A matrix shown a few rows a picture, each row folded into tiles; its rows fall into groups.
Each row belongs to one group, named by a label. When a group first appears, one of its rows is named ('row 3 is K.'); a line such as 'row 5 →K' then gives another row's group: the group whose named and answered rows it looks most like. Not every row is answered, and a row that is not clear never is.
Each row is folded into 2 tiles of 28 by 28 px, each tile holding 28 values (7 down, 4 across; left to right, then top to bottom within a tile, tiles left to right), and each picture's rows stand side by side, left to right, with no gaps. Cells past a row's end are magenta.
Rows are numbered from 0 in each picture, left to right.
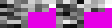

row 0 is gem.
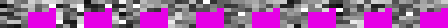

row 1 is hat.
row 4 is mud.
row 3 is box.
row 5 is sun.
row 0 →gem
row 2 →gem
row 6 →mud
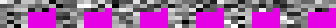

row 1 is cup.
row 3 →hat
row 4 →sun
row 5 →gem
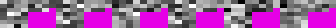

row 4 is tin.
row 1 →gem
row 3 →gem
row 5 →mud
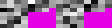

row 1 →sun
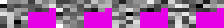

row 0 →hat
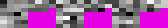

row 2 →gem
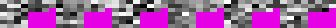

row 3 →mud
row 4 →sun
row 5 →hat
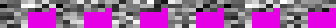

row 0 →cup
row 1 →mud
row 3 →hat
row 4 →cup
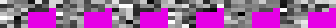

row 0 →hat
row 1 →hat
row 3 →tin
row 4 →gem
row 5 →mud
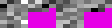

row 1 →cup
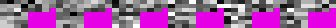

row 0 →box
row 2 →mud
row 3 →hat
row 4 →tin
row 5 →cup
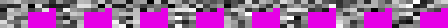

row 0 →sun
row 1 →cup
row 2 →sun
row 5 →hat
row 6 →box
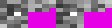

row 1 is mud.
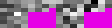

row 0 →mud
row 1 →sun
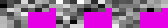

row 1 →tin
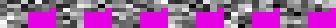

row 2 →tin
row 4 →sun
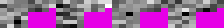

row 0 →hat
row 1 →gem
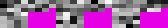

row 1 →tin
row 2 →sun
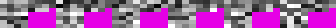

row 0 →sun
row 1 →sun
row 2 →cup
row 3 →sun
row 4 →sun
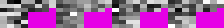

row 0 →tin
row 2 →mud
